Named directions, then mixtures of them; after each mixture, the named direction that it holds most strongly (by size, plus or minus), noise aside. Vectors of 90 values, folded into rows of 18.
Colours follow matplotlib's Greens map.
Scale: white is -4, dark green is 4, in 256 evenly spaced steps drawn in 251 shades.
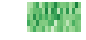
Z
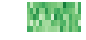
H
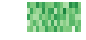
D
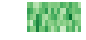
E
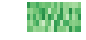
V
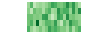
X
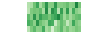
Z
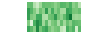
E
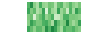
Z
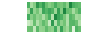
D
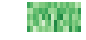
V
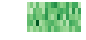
X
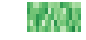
E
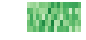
V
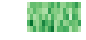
V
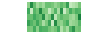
D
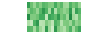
V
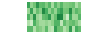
V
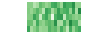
X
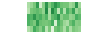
Z
